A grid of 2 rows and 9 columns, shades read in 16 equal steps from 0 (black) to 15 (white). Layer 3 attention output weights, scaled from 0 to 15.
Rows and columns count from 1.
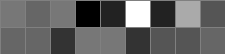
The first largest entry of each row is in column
6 4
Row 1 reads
7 6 7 0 2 15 2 10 5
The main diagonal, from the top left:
7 6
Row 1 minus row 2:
1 0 4 -7 -5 12 -3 5 -1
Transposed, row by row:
7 6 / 6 6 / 7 3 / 0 7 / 2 7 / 15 3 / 2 5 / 10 5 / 5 6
